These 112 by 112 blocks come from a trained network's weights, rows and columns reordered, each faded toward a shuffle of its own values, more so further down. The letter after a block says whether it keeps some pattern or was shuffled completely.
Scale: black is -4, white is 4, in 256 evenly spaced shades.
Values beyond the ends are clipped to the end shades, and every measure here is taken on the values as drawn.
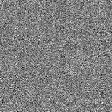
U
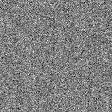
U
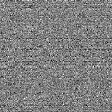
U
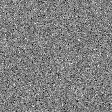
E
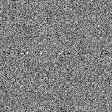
U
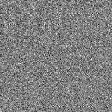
U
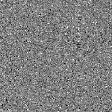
U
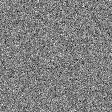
E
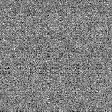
U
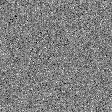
E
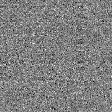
U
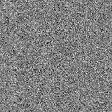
U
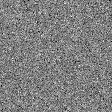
E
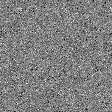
E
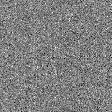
U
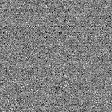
U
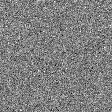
E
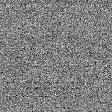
U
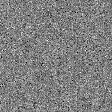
U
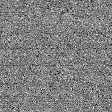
U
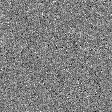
E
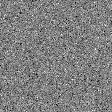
E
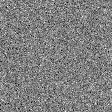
E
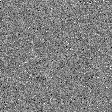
U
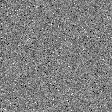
U
